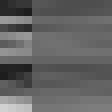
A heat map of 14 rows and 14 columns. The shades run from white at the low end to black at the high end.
The bottom left is the ninth with the lowest average. Streaks run across, left to right. The right part is calmer, past a seam about 30% of the way across. Values change most from cell to cell in the top left.
